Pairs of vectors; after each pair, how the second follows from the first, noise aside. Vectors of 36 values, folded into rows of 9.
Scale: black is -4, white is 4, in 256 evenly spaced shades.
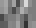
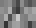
wrapped around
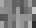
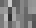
wrapped around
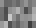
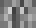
shuffled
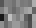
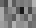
shuffled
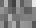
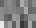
reversed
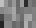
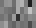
wrapped around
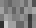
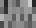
reversed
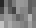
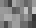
wrapped around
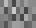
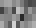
shuffled
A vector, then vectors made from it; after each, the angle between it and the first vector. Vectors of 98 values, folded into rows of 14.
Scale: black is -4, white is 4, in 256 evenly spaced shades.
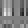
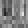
nearly opposite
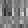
nearly opposite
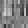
nearly parallel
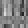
nearly parallel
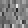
orthogonal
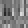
nearly opposite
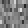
orthogonal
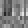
nearly opposite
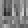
nearly opposite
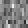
partly opposed
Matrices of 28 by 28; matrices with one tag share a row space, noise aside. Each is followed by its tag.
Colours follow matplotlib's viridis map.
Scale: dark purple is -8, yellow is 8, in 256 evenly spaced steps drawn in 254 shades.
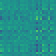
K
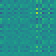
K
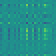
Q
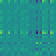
K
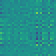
K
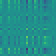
Q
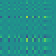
Q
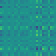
K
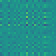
Q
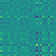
K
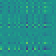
Q
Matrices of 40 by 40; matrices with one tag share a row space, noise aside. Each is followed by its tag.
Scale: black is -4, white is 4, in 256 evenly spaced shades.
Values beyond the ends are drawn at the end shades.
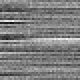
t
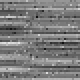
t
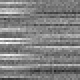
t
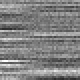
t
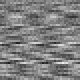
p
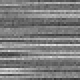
t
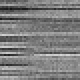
t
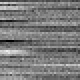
t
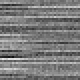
t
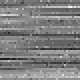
t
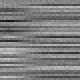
t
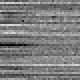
t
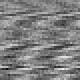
p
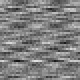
p
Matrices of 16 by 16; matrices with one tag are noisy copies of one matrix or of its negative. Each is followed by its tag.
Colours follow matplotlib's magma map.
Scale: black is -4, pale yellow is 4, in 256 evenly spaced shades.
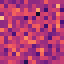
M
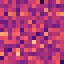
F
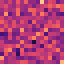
F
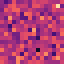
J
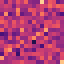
F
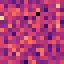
M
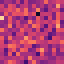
M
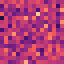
M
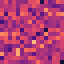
F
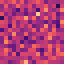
M
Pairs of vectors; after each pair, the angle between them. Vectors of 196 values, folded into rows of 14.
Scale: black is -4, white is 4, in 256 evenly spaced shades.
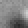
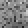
partly aligned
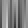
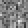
partly opposed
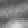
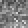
partly aligned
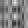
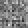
partly aligned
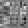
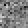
partly opposed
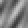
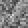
partly aligned
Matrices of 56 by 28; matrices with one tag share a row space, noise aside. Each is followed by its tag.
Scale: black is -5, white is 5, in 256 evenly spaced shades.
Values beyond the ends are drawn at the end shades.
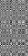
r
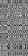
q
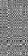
q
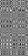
r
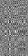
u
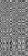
r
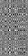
u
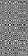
u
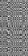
q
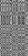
r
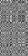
r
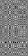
u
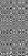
r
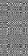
q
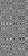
r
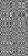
r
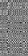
q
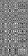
u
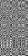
r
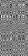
r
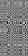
q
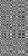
r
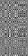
u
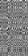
q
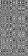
r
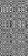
r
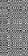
q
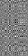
u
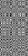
r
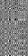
u
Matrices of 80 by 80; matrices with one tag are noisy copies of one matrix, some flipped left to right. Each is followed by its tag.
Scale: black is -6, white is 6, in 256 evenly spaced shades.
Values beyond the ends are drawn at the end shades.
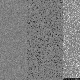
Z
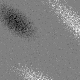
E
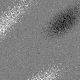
E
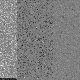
Z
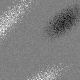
E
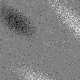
E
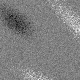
E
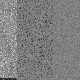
Z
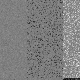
Z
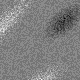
E
